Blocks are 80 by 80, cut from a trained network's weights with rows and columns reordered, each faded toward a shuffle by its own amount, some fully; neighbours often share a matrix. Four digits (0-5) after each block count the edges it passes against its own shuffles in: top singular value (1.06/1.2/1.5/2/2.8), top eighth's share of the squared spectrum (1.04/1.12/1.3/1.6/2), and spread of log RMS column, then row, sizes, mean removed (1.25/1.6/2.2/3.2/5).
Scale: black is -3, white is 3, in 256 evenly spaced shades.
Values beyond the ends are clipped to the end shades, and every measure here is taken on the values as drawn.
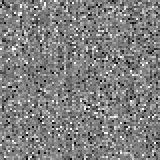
1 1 0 1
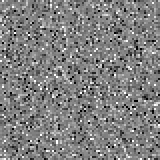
0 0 0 0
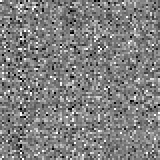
2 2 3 0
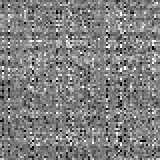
3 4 4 1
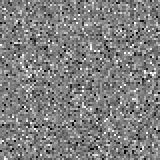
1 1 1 0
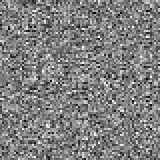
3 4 2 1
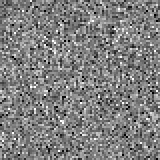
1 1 0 0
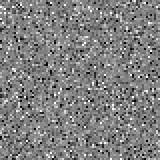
0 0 0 0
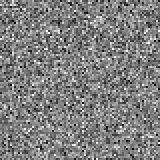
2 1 0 0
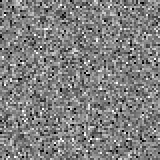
0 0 0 0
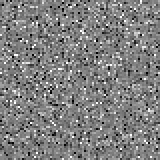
0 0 0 0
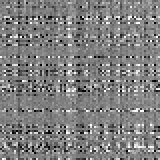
4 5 1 5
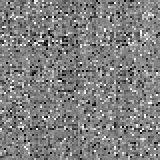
2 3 0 2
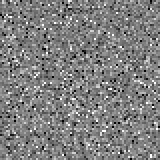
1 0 0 0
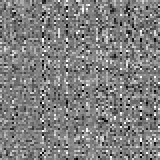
3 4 4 1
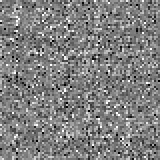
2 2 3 0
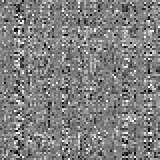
3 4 4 1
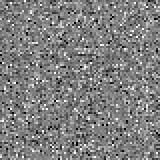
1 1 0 0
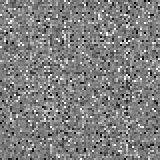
2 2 2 0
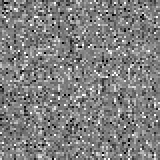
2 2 2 0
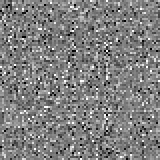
2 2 2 0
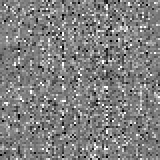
2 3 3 0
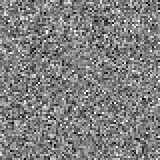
2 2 0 0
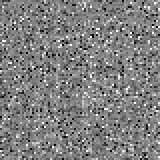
1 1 0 0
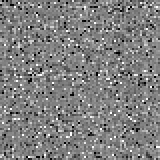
2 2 0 2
